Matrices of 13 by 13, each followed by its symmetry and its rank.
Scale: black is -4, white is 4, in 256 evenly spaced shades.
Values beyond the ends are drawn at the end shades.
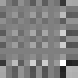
symmetric, rank one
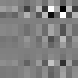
neither, rank one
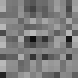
neither, rank two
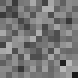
symmetric, full rank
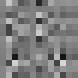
neither, rank two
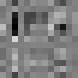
neither, rank two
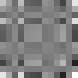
symmetric, rank one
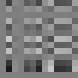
neither, rank one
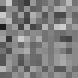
neither, rank two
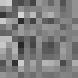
neither, rank two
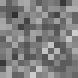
symmetric, full rank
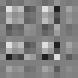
symmetric, rank one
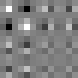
symmetric, rank one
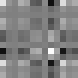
symmetric, rank one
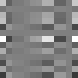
neither, rank one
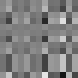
neither, rank one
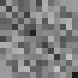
symmetric, full rank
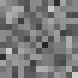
symmetric, full rank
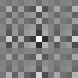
symmetric, rank one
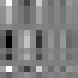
neither, rank one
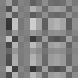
neither, rank one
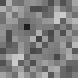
symmetric, full rank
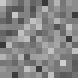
symmetric, full rank
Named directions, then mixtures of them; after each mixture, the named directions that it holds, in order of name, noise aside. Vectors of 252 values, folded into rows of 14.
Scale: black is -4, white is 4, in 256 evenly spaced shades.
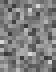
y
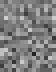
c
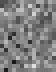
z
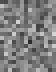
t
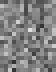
c, t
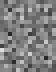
c, y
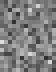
y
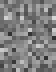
c, y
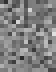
t, y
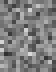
y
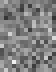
c, z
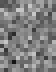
y, z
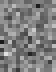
t, y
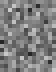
y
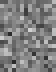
c, t
